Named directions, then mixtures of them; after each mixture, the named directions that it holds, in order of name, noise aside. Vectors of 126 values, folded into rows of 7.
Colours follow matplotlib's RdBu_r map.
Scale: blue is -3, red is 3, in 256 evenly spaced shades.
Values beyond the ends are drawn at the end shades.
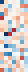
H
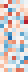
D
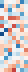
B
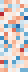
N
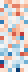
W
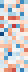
B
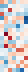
D, H, N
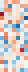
N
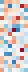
H, N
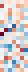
B, H, N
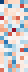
H, N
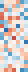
B, N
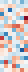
B, D, N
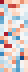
H, W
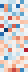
B, W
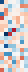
H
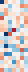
H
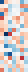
H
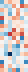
B, H, W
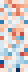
W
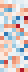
D, N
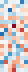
B, N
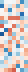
B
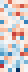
W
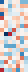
H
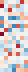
B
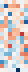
D, W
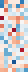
B, H, N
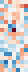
H, N, W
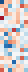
D, H, N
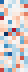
H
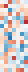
D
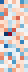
H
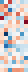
D, H
